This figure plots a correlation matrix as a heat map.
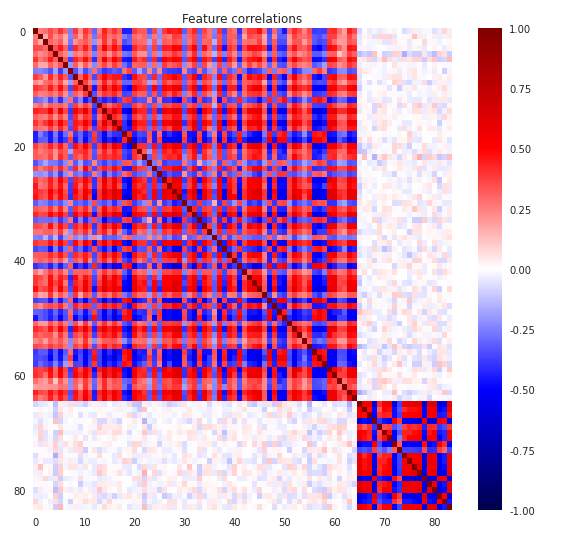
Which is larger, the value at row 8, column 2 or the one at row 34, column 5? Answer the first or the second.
the second
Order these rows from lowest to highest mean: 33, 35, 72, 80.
33, 72, 80, 35
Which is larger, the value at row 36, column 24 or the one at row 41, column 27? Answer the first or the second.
the first
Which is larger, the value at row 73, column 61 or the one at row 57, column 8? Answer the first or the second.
the first
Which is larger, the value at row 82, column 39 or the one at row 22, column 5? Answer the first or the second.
the second
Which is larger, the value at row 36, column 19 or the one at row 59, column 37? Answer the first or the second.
the second
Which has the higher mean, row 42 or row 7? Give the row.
42
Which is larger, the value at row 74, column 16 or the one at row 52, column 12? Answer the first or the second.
the first
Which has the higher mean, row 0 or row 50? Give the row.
0
